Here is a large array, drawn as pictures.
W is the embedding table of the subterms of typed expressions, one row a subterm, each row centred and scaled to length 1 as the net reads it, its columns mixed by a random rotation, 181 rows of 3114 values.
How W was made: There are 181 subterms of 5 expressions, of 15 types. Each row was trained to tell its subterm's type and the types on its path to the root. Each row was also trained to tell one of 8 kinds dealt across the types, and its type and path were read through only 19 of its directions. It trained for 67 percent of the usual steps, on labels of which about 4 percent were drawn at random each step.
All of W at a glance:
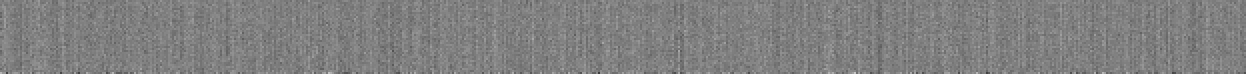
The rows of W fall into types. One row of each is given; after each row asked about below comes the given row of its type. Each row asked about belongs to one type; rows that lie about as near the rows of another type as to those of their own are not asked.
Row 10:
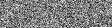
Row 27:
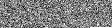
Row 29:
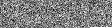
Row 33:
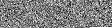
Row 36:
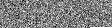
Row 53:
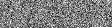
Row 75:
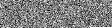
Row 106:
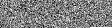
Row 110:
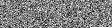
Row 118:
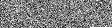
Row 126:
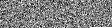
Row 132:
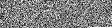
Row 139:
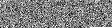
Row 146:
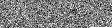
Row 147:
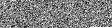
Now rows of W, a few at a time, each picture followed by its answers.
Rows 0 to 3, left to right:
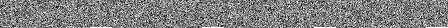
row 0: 118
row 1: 75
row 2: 147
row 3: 126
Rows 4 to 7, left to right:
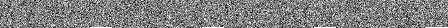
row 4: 53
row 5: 75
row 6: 53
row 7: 110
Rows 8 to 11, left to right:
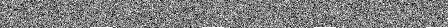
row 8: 106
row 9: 53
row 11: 29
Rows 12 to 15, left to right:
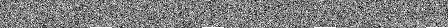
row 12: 36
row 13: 110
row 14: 132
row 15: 27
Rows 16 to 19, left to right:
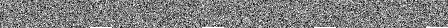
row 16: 132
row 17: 139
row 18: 118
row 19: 106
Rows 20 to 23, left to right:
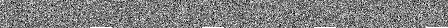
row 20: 110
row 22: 36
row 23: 147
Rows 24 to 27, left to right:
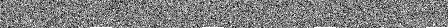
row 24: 139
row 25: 36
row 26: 106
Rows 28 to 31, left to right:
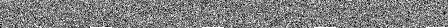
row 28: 110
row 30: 139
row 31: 147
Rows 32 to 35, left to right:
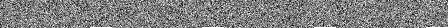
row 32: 106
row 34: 132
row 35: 36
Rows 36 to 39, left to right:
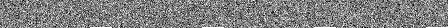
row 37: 139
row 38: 10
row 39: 106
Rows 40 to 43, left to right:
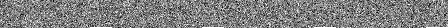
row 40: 33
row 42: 132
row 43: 132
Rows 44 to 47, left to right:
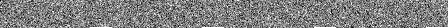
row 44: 126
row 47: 53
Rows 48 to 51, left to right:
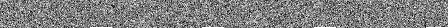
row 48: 53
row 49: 118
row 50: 33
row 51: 110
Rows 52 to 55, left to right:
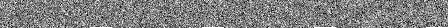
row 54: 27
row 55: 118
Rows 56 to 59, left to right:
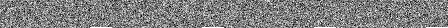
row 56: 10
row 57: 118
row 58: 29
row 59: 10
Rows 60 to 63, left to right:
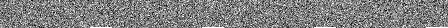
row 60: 27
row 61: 132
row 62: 53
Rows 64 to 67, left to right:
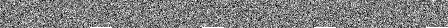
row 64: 27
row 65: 147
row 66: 110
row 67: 118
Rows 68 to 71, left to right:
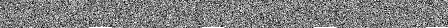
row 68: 29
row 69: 75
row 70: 126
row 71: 126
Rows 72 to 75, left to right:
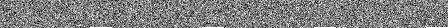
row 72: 146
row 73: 132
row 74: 106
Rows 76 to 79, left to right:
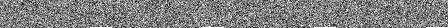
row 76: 75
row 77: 146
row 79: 53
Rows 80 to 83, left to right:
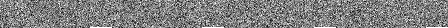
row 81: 110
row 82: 110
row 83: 110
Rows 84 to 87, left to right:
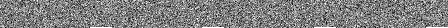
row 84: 53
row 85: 33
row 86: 36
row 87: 106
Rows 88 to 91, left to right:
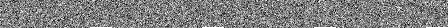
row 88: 36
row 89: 36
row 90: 132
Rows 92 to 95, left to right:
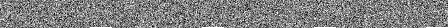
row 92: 29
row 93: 126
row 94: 75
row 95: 29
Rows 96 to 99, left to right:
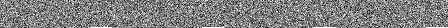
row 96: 29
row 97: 75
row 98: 53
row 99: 29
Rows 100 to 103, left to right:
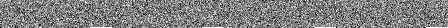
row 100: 110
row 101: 118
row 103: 10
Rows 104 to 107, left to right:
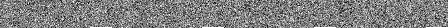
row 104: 147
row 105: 147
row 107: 36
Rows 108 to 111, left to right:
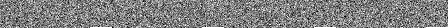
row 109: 10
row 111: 36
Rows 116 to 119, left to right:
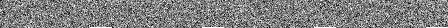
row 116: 10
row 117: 110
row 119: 53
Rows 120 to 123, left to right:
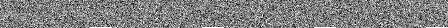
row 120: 29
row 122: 36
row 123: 132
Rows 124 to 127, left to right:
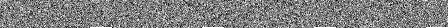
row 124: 53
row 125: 106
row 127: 10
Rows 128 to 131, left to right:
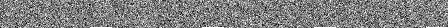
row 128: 10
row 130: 29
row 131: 53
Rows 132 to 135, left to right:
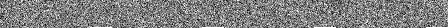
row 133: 29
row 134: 27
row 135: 10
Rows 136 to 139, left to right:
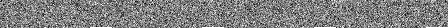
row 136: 106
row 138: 118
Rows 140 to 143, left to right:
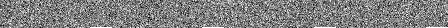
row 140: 36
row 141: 10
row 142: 29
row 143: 106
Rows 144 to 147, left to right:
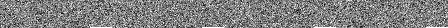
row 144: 146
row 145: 33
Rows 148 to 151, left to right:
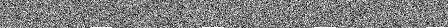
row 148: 36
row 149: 118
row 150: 132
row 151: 118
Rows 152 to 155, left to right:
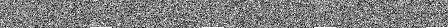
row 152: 75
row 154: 139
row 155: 75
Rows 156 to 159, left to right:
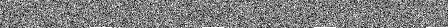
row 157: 75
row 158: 36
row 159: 106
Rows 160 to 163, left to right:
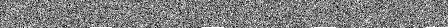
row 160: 10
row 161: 29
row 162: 132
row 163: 146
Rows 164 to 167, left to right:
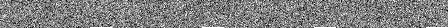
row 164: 75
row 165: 147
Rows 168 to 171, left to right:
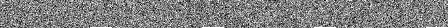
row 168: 33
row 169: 29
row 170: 147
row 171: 147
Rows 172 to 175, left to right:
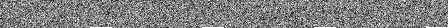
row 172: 147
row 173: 132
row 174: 110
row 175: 147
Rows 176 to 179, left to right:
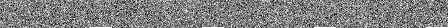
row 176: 126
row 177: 110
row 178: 106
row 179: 33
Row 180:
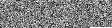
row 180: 106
